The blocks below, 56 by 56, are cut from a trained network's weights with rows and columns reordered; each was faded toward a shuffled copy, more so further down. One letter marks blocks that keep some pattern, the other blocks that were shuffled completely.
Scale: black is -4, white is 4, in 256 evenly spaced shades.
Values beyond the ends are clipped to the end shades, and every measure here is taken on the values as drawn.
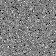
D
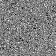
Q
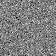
D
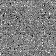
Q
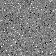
D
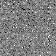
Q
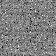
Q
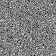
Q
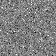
D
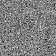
D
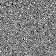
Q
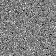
D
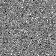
D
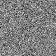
Q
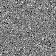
D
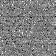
Q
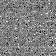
Q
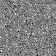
D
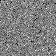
D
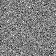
D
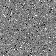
D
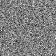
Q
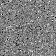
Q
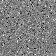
D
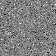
D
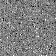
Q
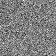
D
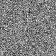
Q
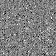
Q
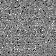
Q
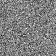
D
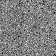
D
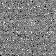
Q
